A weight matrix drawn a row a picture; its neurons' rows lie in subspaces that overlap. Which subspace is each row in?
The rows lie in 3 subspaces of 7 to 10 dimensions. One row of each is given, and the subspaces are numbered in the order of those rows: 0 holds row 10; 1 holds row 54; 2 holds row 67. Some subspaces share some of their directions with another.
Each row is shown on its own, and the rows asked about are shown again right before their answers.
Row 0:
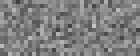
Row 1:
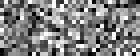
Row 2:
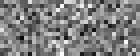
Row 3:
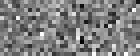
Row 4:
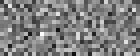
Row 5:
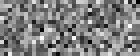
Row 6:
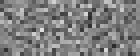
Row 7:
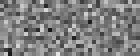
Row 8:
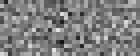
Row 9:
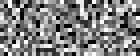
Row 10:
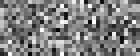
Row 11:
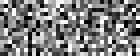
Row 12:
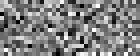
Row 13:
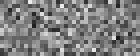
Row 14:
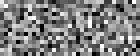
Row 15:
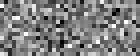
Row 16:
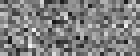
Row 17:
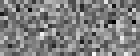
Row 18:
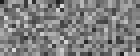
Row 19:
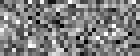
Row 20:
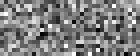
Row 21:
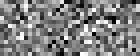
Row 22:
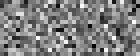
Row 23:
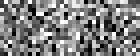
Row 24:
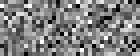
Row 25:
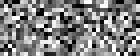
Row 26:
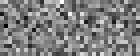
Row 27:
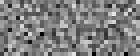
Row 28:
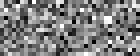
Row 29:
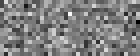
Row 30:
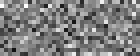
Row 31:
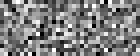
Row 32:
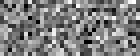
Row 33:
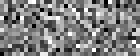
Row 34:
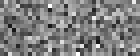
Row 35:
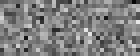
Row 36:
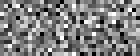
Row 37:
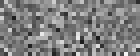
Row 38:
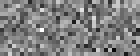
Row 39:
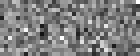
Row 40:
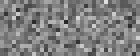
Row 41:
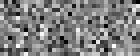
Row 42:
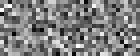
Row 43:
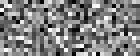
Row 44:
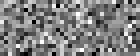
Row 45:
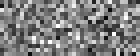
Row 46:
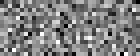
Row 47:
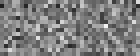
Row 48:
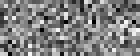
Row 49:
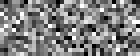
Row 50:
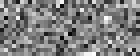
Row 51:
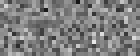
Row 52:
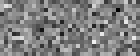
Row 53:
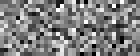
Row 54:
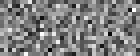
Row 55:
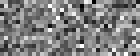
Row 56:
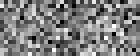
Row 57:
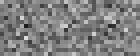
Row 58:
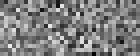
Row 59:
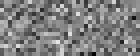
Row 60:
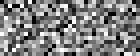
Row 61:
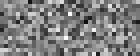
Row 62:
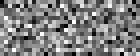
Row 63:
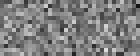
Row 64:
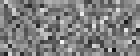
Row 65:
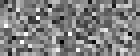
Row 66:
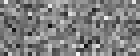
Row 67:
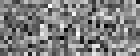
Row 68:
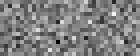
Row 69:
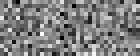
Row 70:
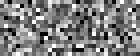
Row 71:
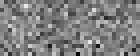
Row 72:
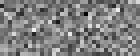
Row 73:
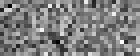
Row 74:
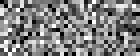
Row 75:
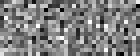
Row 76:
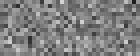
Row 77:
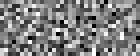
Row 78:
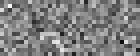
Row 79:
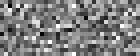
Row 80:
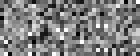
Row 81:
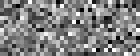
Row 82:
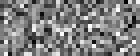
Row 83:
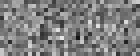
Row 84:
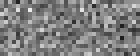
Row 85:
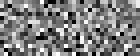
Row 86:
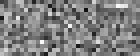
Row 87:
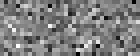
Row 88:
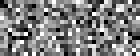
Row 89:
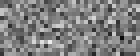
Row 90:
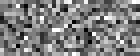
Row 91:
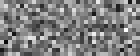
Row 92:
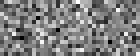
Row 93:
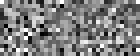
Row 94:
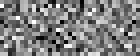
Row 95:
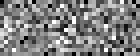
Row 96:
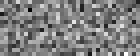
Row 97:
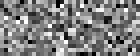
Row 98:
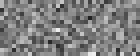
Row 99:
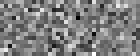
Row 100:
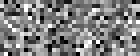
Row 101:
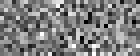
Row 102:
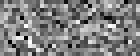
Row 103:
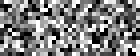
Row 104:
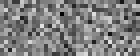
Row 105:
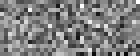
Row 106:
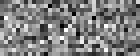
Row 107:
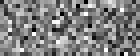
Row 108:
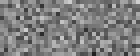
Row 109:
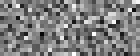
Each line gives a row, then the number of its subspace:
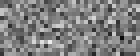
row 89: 0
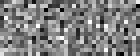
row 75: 2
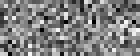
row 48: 0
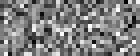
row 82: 1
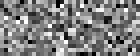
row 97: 0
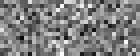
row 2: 2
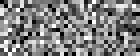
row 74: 0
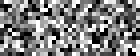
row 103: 1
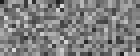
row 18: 2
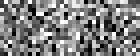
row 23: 0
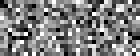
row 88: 1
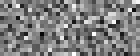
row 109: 2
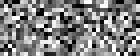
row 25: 0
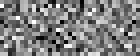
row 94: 1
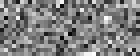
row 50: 0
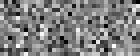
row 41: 2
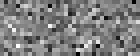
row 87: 2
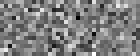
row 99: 0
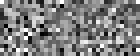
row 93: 2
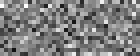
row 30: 1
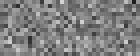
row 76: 2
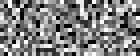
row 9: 0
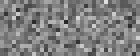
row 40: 0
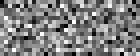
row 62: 1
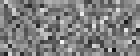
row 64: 0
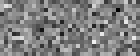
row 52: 1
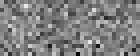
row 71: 2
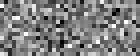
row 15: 1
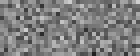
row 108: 2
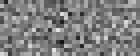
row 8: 2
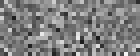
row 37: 2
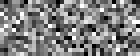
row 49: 1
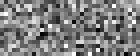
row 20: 0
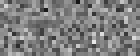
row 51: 1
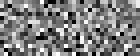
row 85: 1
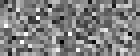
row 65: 1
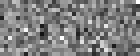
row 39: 2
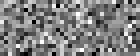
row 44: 1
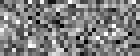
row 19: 2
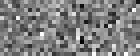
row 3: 0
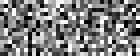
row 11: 2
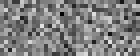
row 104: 0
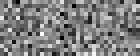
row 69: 0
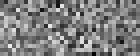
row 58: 0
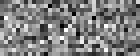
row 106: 2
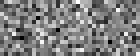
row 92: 1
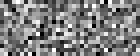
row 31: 0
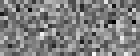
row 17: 0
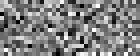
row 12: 1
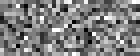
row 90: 2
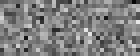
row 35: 2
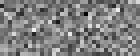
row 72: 1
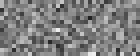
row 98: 0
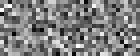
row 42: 1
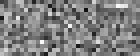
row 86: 0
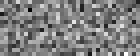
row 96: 0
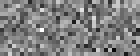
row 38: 0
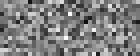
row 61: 1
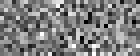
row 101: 1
